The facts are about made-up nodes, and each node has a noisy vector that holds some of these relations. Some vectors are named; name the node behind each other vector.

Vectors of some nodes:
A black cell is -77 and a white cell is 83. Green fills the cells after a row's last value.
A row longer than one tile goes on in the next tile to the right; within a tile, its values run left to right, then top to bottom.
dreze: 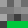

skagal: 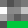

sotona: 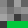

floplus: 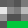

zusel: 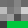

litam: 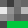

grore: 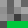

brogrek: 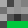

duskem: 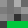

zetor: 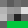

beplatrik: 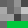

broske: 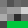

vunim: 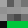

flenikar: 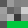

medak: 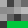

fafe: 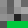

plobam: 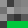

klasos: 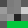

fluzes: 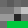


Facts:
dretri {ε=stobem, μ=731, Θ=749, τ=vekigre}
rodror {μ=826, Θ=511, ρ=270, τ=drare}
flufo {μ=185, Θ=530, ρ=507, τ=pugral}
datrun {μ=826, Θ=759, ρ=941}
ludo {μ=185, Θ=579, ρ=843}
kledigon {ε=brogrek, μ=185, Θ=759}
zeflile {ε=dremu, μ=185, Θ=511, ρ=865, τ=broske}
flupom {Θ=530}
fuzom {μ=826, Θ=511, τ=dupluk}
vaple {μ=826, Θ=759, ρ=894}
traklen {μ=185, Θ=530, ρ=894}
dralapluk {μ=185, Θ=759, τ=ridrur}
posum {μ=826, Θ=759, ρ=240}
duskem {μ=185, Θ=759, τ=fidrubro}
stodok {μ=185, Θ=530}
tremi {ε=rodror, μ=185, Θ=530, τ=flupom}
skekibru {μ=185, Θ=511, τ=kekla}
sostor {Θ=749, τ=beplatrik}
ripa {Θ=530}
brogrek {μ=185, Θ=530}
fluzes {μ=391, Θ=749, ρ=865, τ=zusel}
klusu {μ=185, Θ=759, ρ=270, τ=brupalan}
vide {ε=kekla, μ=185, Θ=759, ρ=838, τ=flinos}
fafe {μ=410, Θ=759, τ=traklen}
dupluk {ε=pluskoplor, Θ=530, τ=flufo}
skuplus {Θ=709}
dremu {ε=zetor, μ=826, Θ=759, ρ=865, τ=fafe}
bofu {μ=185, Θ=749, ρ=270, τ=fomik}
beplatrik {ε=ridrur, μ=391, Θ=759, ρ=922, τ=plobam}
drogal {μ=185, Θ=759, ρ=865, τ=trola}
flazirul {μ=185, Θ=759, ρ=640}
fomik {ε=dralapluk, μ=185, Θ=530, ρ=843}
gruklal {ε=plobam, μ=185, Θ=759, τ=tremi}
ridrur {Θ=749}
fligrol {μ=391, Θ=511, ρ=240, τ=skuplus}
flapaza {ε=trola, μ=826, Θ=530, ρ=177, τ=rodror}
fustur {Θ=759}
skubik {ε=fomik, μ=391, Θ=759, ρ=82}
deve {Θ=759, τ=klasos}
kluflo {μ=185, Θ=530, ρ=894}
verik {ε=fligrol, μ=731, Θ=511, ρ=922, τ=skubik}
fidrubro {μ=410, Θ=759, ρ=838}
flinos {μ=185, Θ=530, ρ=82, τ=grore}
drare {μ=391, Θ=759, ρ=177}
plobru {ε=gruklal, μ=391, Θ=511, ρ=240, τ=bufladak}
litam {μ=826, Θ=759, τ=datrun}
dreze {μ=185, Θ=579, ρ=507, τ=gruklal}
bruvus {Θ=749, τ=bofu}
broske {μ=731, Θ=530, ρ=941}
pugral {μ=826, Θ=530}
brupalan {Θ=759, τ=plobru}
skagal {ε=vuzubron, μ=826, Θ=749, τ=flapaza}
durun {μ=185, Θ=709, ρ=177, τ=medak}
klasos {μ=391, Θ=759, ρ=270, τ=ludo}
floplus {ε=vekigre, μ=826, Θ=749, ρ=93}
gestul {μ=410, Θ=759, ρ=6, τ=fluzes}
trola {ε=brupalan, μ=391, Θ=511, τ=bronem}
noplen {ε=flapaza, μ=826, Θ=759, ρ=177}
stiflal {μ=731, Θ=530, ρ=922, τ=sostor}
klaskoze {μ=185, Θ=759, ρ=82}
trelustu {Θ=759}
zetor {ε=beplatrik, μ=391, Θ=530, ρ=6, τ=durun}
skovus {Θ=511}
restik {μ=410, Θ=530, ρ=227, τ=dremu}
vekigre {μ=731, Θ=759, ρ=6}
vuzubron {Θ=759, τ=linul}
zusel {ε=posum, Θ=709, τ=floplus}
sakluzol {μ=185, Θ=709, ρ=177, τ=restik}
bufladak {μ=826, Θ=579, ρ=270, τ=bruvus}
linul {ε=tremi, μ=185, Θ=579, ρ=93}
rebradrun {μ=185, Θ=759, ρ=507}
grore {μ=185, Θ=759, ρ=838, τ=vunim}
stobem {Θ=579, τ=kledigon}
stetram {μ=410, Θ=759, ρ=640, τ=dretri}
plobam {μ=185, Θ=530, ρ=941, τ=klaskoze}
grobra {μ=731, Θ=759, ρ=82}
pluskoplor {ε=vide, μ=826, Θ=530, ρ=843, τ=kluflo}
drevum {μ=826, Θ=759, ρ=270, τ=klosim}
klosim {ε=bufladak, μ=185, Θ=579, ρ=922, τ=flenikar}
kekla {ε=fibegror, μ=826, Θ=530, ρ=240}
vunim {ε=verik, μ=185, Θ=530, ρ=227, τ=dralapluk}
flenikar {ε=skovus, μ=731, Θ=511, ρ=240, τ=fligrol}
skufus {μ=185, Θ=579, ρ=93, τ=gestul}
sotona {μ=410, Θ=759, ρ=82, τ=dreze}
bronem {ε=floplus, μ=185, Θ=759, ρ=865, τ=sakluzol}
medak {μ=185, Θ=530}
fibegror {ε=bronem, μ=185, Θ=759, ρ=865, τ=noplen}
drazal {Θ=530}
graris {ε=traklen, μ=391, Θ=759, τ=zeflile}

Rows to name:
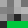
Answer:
linul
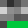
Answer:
dremu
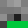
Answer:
bofu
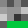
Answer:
stiflal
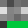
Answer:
noplen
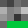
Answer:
vuzubron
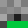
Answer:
skufus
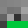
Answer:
zeflile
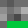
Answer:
ridrur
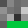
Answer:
trola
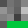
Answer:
skovus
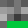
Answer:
stobem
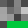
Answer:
grobra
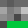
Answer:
skuplus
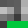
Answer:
rodror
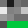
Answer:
vaple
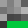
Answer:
fomik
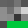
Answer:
drare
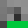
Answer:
skekibru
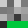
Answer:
klosim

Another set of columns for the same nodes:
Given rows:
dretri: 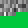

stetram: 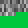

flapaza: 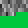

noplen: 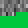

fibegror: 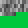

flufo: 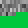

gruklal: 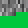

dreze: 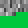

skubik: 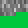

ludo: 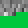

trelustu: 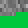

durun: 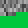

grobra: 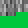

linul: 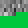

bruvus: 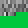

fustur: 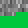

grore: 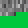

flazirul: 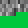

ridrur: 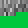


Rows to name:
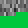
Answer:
skagal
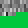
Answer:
dupluk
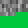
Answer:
vekigre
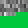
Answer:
fluzes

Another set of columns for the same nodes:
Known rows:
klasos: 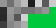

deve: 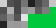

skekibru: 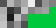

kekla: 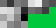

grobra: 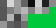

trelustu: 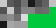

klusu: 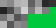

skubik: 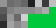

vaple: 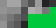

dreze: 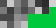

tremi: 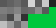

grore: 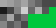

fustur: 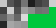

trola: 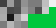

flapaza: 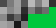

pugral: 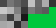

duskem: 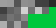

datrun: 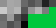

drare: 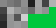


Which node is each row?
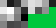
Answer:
floplus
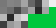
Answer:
skovus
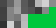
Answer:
zetor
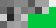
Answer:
plobru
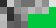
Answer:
verik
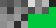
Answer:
vunim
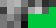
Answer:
posum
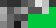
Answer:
dretri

